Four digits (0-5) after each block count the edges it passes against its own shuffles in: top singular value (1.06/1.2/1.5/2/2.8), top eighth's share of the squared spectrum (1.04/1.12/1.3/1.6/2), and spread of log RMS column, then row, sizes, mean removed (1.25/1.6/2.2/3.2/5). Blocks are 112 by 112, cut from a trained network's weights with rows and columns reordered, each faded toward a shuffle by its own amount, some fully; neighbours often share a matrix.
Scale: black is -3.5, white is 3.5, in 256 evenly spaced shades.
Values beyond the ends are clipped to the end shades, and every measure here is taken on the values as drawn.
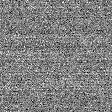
3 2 0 0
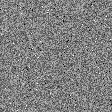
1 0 0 0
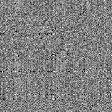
4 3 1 2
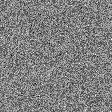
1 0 0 0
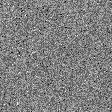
0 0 0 0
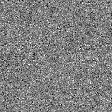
3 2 0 1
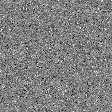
0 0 0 0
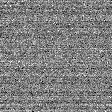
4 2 0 1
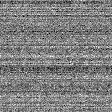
5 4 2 3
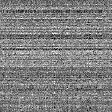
5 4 2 3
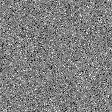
1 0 0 0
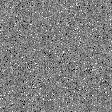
2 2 0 1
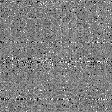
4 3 0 3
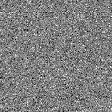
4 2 0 1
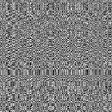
5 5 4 3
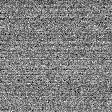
3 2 0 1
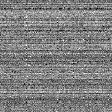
5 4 2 3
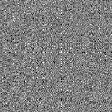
4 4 2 2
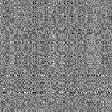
5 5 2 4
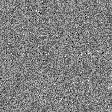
3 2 0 1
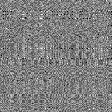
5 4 1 3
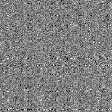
4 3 1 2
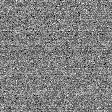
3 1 0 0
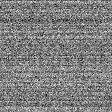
4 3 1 1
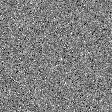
1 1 0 0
